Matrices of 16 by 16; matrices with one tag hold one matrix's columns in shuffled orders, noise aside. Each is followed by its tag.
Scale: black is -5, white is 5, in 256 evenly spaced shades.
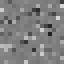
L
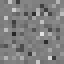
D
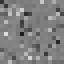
D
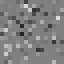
L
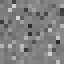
L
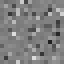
D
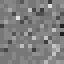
L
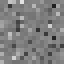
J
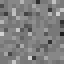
D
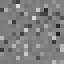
L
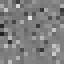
L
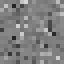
J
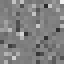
J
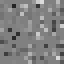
J
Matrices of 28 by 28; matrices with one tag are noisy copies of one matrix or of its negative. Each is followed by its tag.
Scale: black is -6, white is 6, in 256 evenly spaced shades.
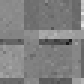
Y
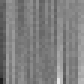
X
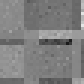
Y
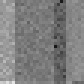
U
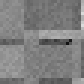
Y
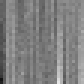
X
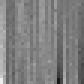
X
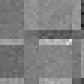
Y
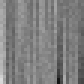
X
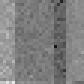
U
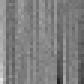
X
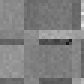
Y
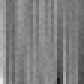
X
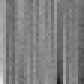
X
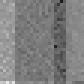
U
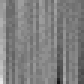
X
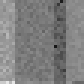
U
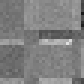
Y
